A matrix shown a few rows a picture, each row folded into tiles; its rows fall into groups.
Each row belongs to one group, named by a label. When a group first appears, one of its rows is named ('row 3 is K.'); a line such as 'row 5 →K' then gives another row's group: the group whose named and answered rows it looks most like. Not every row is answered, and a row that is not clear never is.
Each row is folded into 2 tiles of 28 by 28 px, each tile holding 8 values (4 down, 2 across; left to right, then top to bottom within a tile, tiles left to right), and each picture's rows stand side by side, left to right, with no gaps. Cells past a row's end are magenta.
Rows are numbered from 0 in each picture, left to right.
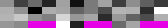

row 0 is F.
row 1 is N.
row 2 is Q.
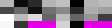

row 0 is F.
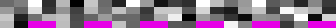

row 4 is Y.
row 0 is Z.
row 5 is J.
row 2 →Q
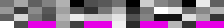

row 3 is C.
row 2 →N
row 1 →F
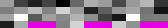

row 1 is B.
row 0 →J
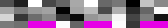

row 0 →Z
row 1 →Y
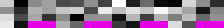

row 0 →N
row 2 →J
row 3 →Q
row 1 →Q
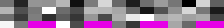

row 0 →N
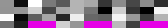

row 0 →Z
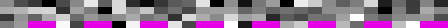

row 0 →J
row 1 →Y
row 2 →J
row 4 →N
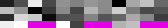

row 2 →B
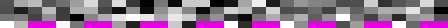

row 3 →Q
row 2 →F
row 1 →Y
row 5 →Y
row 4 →Q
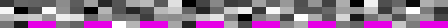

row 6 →Z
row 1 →F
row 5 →C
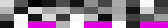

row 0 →J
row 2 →Z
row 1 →C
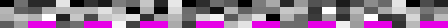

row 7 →J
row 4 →C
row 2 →Z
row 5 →Q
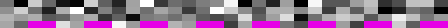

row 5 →Z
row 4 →J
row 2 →Y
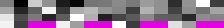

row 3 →Y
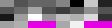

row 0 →C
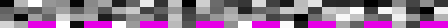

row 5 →Q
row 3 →Z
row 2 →B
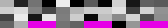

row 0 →J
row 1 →J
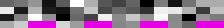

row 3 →Q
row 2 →F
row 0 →C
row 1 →Y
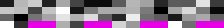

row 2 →B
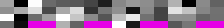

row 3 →J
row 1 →F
